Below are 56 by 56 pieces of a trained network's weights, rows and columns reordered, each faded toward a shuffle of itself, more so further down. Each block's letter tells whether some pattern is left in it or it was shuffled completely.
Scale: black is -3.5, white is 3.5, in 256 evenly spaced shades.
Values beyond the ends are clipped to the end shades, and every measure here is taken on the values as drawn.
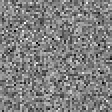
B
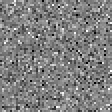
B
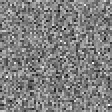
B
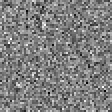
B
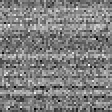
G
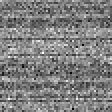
G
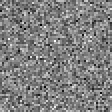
B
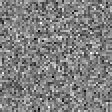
B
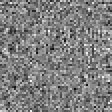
G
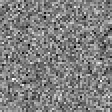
B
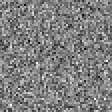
B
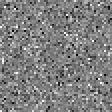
B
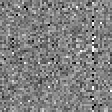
G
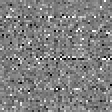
G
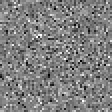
B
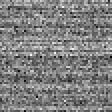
G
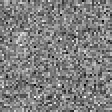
G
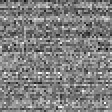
G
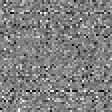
G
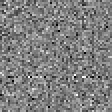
G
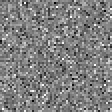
B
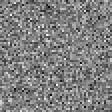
B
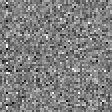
G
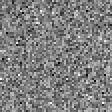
B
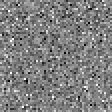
B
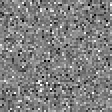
B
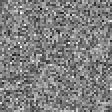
B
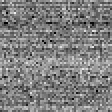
G
